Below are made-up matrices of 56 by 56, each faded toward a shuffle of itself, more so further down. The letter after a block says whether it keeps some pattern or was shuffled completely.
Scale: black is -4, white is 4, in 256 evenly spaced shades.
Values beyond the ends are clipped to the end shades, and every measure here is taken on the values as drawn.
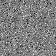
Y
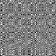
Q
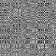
Q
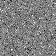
Y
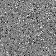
Y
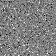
Y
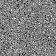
Y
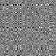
Q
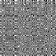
Q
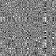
Q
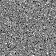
Y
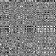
Q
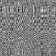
Q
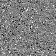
Y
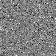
Y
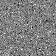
Y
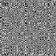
Q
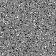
Y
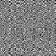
Q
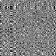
Q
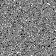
Y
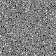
Y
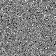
Y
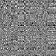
Q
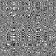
Q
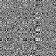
Q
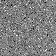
Y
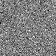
Y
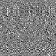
Q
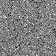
Y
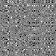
Q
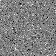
Y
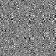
Q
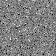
Y
